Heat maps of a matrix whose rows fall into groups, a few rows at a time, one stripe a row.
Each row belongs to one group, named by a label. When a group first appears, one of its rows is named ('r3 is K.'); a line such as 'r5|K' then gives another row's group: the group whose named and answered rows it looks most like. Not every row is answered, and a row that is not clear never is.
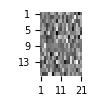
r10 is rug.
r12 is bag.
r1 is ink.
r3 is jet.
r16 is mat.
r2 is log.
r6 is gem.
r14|rug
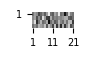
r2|ink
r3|gem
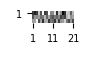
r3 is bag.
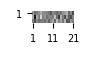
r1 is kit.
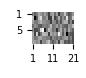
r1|jet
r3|kit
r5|mat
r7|kit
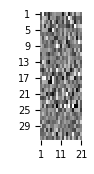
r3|bag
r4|log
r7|jet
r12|rug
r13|rug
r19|ink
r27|jet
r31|jet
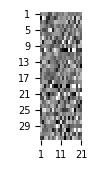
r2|rug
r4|log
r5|mat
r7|bag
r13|rug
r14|kit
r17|log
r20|kit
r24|ink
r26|rug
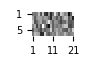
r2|kit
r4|ink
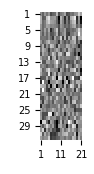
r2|kit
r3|kit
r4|kit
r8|kit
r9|ink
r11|ink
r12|gem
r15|kit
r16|gem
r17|jet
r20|rug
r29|jet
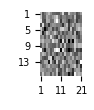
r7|ink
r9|log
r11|bag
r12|mat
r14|kit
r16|log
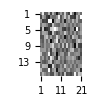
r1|bag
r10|bag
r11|gem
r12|ink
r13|mat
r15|gem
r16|log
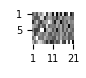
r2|mat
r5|mat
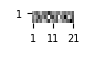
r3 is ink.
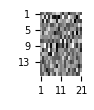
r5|kit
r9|bag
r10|gem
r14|ink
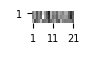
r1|ink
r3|gem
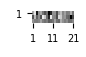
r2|ink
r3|gem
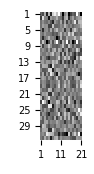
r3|log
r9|gem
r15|mat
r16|ink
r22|gem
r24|mat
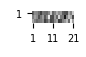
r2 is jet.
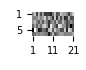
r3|bag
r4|ink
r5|rug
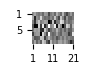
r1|bag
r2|gem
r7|mat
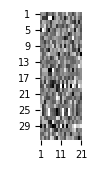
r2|mat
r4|bag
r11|kit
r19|log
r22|rug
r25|gem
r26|gem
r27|rug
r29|log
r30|ink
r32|ink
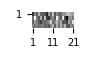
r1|log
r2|bag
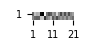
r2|mat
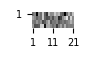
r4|mat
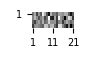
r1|ink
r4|ink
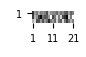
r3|bag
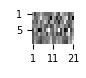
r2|kit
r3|jet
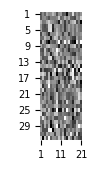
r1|jet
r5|mat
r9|kit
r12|mat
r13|rug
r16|bag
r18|kit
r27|bag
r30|mat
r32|gem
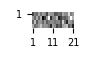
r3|bag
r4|kit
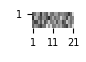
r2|rug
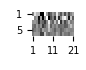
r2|bag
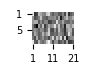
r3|bag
